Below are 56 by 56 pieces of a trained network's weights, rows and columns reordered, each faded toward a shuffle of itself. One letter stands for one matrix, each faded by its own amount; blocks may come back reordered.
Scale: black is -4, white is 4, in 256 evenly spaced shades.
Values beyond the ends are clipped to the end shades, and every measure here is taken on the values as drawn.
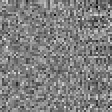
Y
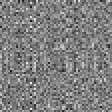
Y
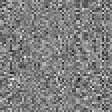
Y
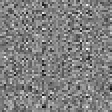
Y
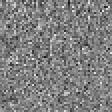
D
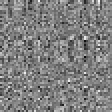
Y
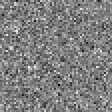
D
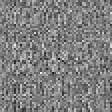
Y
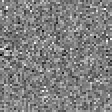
D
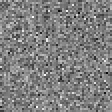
D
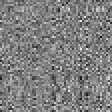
Y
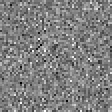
D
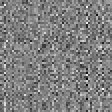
Y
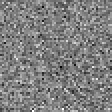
D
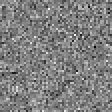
D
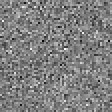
D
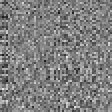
Y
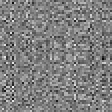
Y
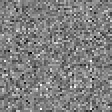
D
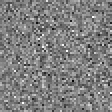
D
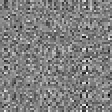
Y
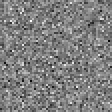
D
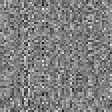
Y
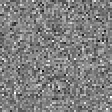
D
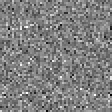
D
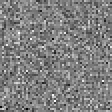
D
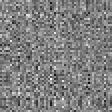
Y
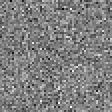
D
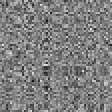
Y
